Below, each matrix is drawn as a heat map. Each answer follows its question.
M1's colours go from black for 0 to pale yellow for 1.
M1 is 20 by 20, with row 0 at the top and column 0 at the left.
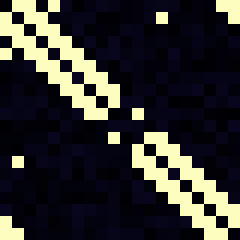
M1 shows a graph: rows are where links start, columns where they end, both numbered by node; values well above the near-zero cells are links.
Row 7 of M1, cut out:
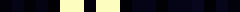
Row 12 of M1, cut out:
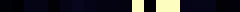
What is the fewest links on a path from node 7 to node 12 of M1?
3
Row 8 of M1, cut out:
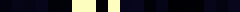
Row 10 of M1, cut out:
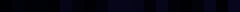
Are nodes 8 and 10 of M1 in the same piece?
no
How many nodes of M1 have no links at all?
1
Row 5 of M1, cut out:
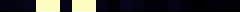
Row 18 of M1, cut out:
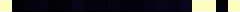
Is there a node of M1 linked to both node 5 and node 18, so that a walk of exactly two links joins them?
no
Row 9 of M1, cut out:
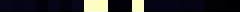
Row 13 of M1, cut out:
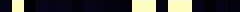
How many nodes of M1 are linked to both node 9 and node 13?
1
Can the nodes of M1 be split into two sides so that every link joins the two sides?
no
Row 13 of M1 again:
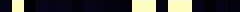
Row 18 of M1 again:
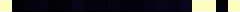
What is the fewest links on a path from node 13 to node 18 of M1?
3
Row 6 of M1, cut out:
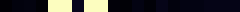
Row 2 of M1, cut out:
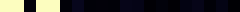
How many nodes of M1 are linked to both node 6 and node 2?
1
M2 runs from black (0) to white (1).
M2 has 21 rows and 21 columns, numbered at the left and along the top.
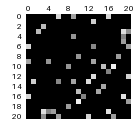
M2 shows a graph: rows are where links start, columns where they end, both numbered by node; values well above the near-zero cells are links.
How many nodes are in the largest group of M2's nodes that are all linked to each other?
2
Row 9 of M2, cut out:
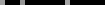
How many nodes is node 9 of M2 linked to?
3
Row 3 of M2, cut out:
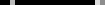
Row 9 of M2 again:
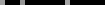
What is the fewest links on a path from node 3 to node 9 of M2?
3
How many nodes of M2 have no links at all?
1
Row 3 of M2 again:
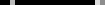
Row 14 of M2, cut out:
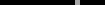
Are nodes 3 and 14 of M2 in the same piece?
yes
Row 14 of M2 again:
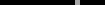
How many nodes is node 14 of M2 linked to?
1
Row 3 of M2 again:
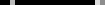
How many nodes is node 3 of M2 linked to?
3
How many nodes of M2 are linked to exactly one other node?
6
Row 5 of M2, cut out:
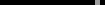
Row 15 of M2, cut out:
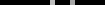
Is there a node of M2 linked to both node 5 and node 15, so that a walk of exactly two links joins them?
no
